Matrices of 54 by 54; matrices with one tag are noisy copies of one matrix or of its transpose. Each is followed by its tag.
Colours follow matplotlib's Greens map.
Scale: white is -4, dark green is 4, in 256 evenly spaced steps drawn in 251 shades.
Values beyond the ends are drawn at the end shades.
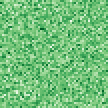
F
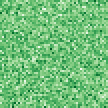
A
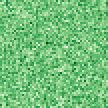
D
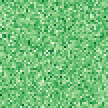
F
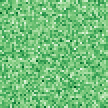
A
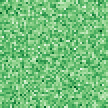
A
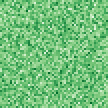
F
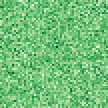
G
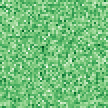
D
